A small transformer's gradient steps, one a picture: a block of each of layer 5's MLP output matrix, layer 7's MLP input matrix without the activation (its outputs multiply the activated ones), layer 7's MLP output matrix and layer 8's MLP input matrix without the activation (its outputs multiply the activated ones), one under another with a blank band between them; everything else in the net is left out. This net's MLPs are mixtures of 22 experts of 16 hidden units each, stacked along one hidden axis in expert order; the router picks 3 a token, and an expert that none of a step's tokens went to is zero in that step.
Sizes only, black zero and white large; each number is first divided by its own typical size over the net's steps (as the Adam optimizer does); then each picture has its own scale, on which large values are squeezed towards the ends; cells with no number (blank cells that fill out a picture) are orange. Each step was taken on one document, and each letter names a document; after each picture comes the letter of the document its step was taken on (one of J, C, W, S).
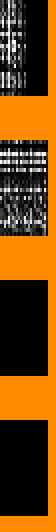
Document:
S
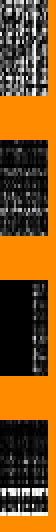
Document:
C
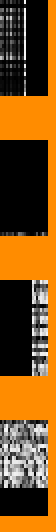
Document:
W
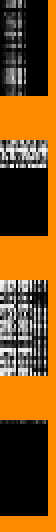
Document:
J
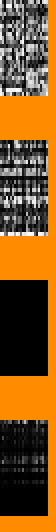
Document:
C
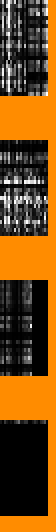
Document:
S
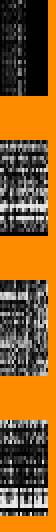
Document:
J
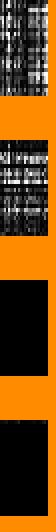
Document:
S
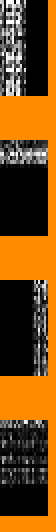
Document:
J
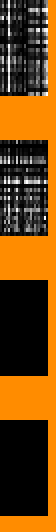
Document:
S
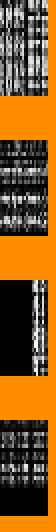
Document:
C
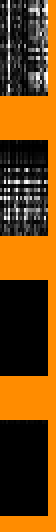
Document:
S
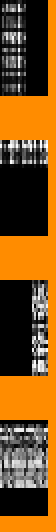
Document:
W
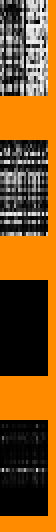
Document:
C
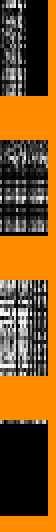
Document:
J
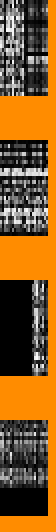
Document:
C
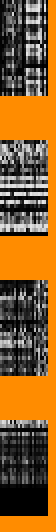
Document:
J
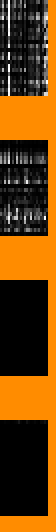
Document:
S
